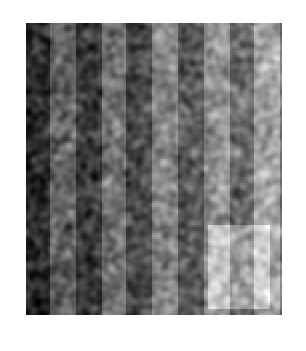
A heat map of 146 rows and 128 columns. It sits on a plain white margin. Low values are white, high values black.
The ninth with the lowest average is the bottom right. Stripes running up and down repeat 5 times from left to right. An odd patch, lower than its surroundings, sits in the bottom right. Overall the values sit about 60% of the way up the scale. The field climbs toward the left.
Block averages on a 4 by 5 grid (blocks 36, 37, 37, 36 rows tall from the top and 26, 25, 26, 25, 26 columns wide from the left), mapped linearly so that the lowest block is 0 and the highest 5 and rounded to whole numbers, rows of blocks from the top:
5 4 3 2 2 / 5 4 3 2 2 / 5 4 3 2 1 / 5 4 3 1 0
